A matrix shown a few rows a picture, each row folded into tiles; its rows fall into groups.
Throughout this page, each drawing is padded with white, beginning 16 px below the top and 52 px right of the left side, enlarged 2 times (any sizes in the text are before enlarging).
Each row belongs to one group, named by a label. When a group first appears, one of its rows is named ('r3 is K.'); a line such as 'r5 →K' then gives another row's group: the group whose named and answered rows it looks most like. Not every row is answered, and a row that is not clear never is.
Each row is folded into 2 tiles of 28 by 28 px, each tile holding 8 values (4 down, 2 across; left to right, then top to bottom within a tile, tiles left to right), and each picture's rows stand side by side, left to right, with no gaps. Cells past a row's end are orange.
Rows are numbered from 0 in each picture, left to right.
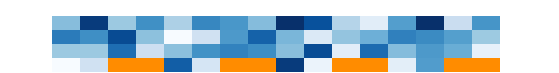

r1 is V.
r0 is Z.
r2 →V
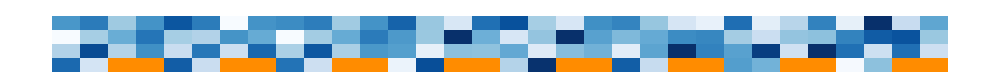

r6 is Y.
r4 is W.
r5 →V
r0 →V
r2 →V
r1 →V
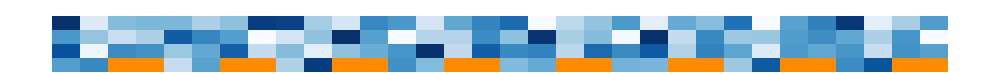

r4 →Y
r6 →W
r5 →Y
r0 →W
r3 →Y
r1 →Z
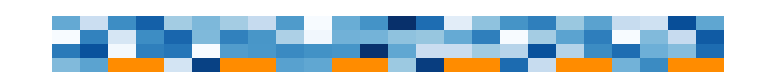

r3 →W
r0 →Y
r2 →Y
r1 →W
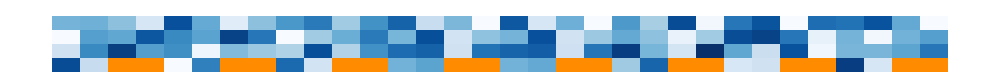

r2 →V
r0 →V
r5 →Y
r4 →Y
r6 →Z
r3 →Y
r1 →W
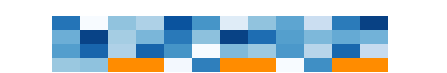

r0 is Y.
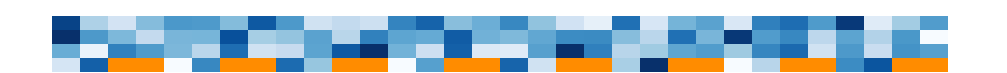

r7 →W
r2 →V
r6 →Z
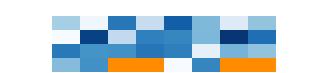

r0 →Y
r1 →W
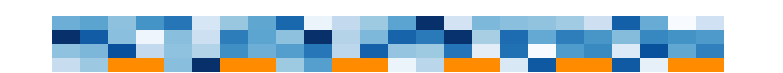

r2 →Y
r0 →Z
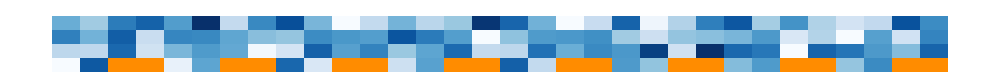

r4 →V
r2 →V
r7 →Y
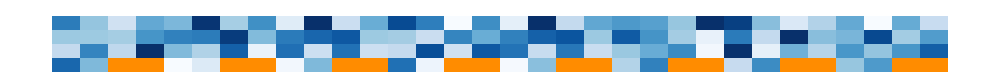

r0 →V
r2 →Z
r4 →Z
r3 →V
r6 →W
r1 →Z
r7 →Y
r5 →Z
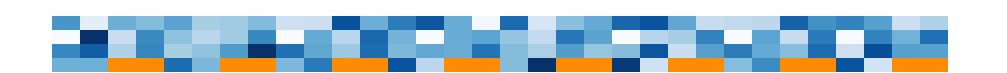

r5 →V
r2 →Y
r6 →Y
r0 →Y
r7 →V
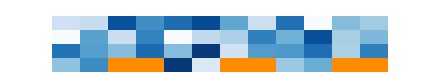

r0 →Y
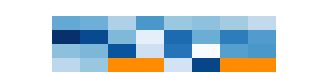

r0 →Z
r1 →W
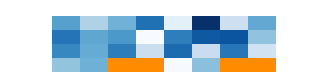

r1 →Z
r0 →Z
